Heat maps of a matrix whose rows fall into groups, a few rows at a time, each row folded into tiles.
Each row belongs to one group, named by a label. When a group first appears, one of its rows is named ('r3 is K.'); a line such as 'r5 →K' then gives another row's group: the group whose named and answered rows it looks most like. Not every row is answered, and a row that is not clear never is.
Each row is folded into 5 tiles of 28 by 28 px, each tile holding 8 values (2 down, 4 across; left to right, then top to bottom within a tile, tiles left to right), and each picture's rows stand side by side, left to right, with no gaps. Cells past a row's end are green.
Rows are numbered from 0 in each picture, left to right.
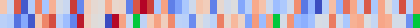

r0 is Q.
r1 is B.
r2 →Q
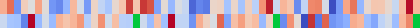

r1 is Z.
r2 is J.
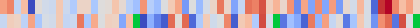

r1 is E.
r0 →B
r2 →E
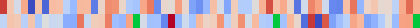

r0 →B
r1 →Z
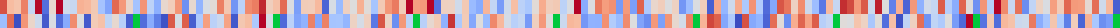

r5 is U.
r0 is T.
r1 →E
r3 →J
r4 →U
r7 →T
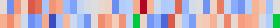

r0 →U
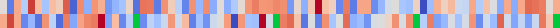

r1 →E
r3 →Q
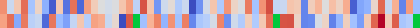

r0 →T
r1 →J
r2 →U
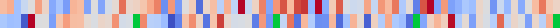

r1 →Q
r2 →T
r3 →B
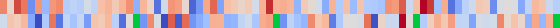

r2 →E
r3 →B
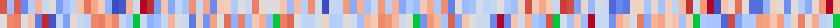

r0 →U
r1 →E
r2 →U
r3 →B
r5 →Z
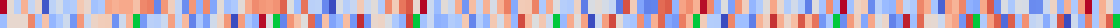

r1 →E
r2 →B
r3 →E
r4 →Q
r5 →Z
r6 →B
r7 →J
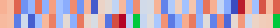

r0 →Q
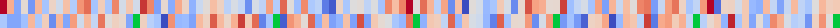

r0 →E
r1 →Z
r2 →B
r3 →B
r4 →E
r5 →J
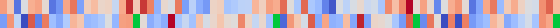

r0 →J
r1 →Z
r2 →B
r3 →J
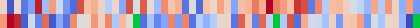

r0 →U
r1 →E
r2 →T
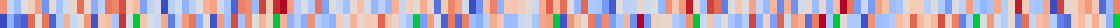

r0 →E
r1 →Q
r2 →Z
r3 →J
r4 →B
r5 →Q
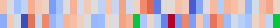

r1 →J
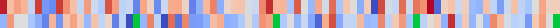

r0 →T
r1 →J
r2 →Q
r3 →J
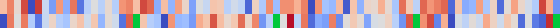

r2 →T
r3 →T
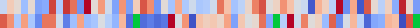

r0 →Q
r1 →E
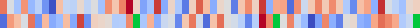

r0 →B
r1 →Q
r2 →U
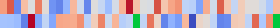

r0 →Z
